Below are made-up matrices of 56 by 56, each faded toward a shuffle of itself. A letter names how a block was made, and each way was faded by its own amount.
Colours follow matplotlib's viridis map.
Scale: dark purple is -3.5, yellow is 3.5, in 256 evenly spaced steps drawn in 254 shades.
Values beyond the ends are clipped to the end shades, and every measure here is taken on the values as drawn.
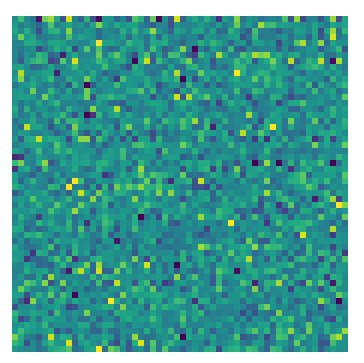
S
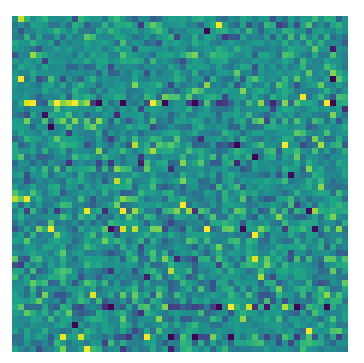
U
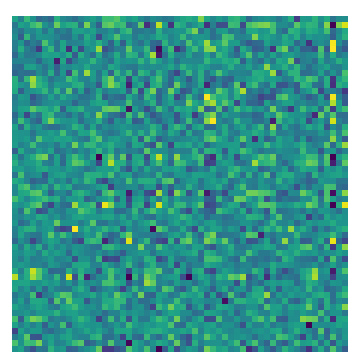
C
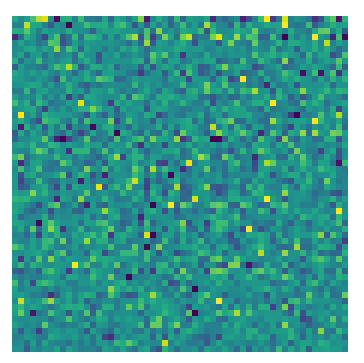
S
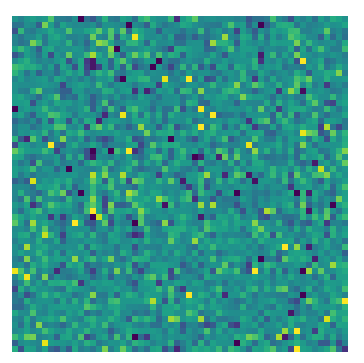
S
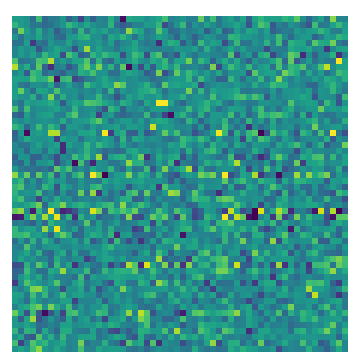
U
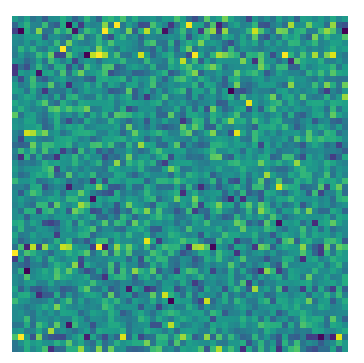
U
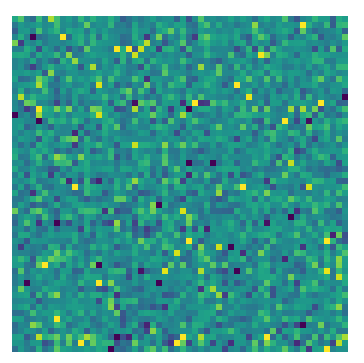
S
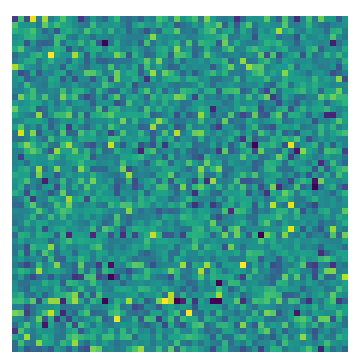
U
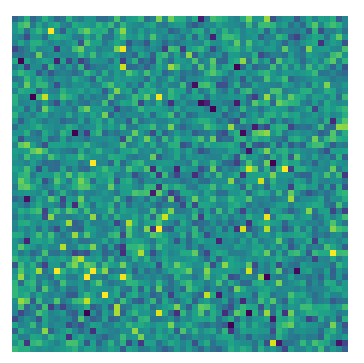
S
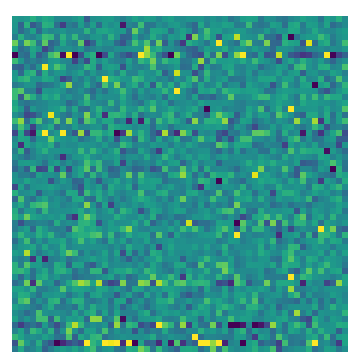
U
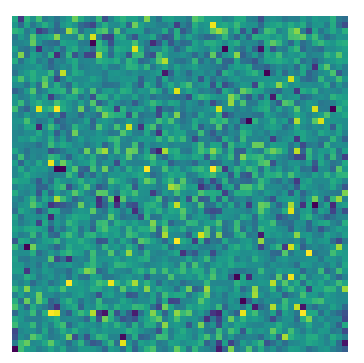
S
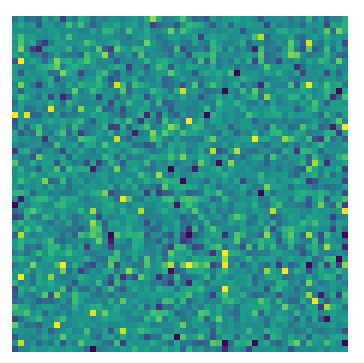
S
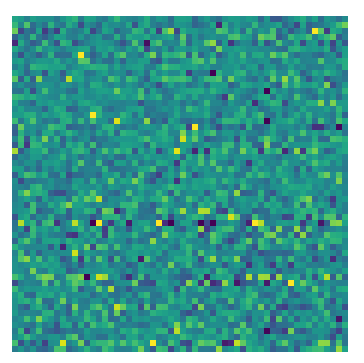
U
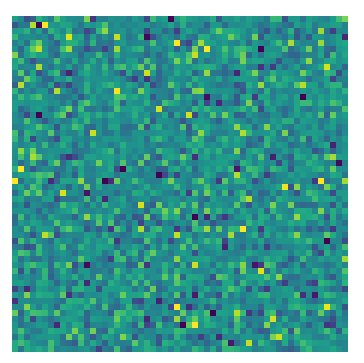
S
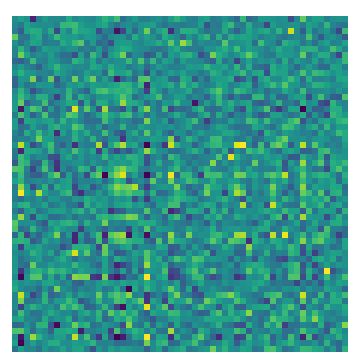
C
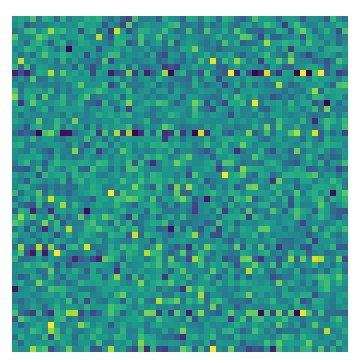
U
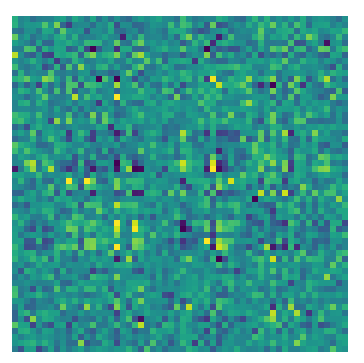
C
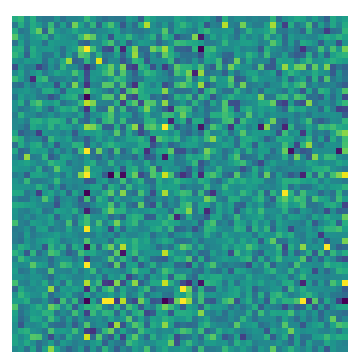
C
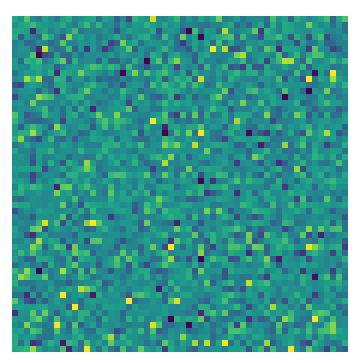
S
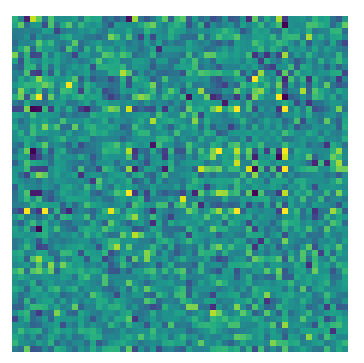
C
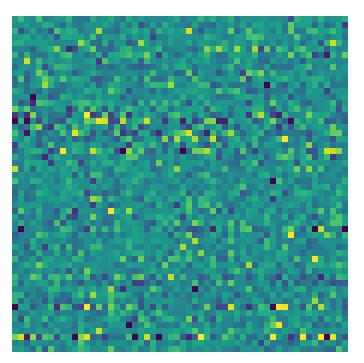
U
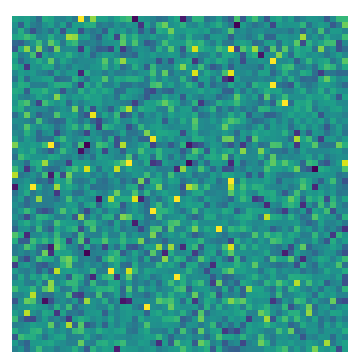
S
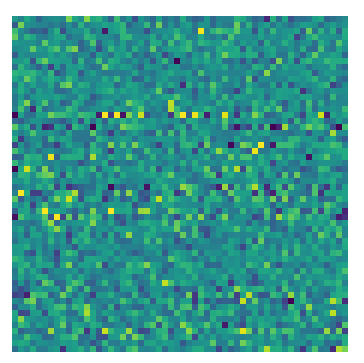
U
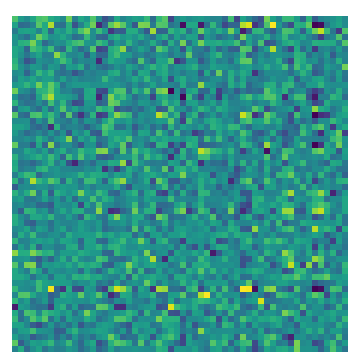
C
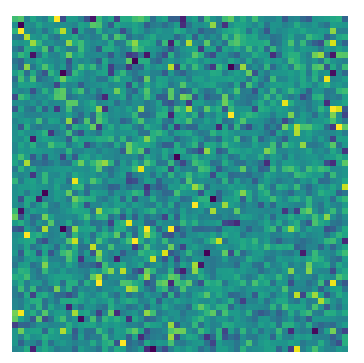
S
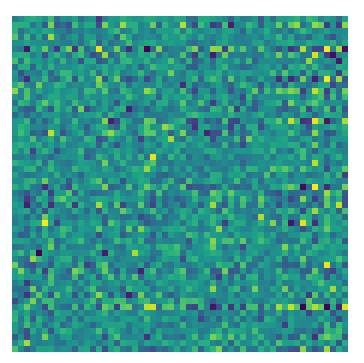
C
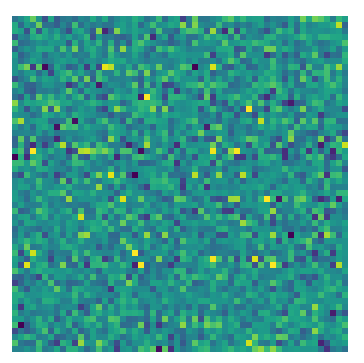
U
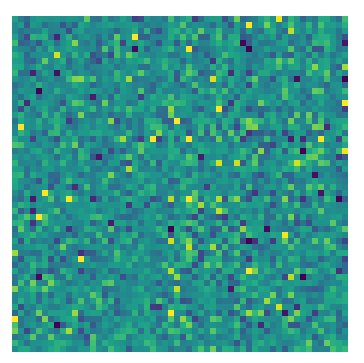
S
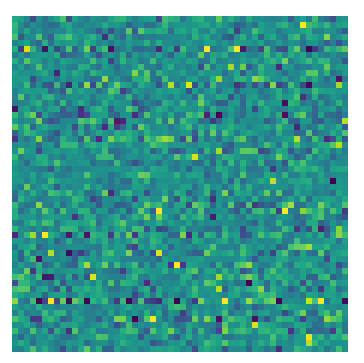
U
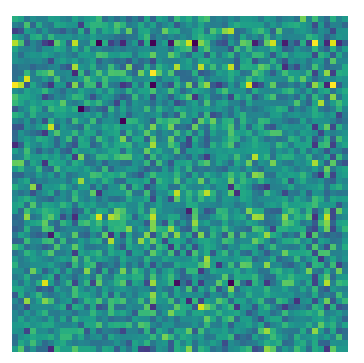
C
